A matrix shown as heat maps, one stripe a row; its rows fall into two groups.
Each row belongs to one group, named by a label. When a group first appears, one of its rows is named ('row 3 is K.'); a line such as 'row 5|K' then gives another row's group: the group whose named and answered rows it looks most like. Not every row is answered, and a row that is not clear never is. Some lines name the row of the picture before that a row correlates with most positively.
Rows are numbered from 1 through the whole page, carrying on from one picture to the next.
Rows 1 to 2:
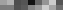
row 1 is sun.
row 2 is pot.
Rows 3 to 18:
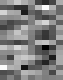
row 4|pot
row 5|sun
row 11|pot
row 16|sun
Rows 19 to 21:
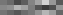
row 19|pot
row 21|pot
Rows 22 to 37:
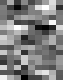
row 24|pot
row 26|sun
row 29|sun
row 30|sun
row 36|pot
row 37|sun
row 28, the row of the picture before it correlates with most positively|20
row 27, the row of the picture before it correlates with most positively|20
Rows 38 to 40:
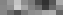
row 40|pot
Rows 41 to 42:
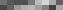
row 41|pot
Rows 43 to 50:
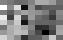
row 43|pot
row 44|sun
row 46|sun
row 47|sun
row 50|sun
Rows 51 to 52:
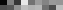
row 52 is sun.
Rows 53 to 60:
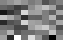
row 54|pot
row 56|sun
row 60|sun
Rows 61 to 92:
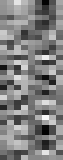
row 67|sun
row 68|sun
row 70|sun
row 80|sun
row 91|pot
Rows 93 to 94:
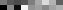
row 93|pot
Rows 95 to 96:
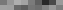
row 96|sun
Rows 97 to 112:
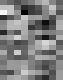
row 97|pot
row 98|sun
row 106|pot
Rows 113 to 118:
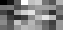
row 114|pot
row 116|pot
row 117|sun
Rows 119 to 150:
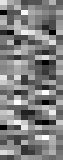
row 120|sun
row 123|sun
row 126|pot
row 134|sun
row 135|sun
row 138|sun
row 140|pot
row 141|sun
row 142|sun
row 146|pot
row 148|sun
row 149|sun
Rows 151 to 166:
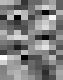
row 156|pot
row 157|sun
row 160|pot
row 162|sun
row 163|sun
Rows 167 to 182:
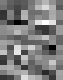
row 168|pot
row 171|pot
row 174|pot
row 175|sun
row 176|sun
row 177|sun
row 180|sun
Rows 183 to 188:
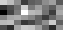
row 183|sun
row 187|sun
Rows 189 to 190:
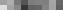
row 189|sun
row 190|sun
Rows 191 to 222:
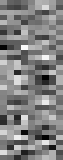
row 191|pot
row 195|sun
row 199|pot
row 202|pot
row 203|sun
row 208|sun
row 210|pot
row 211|pot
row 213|pot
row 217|sun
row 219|pot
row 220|sun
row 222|pot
